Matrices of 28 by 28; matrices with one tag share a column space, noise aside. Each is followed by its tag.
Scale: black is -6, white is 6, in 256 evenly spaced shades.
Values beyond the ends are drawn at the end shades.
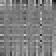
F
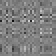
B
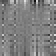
F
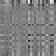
F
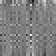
F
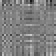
F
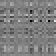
B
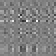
B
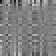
F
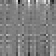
F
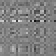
B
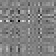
B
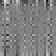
F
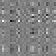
B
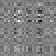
B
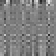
F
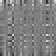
F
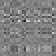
B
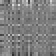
F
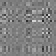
B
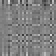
F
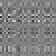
B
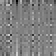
F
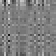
F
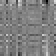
F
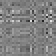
B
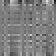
F
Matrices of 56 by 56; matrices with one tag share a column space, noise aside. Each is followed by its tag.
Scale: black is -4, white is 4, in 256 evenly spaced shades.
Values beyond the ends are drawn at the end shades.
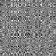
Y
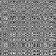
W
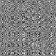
W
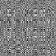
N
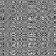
W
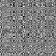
Y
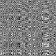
W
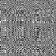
N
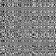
Y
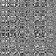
Y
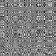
Y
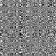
Y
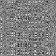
W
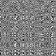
W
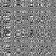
Y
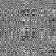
N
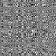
Y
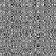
Y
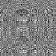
N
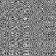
W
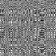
N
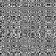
Y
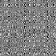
Y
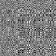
N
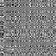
Y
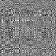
N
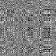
N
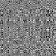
N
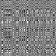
N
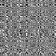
Y
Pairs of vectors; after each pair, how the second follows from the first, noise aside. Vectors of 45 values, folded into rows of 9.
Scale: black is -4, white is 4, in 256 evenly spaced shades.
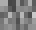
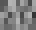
negated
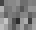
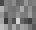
sign-scrambled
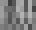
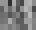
sign-scrambled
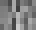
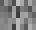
wrapped around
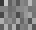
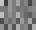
negated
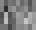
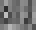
sign-scrambled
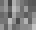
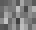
wrapped around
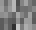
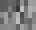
wrapped around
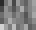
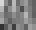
negated
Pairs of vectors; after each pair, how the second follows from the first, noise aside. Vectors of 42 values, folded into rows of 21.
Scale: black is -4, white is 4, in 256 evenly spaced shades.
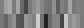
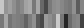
wrapped around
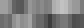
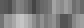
reversed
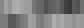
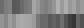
wrapped around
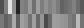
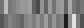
reversed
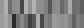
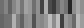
reversed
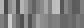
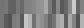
reversed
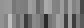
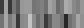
wrapped around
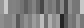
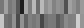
reversed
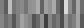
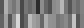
reversed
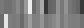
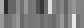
wrapped around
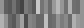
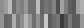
reversed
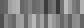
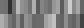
wrapped around
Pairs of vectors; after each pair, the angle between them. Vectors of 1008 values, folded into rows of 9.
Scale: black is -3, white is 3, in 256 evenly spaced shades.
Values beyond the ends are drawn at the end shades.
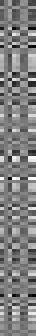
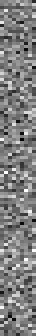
orthogonal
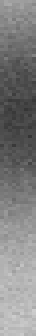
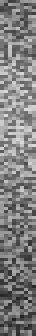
partly opposed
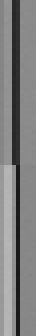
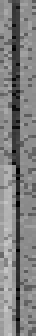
nearly parallel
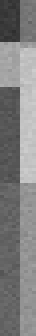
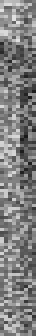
partly opposed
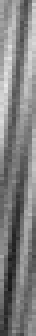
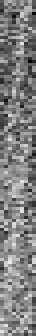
partly opposed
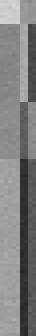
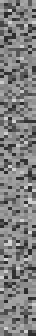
orthogonal
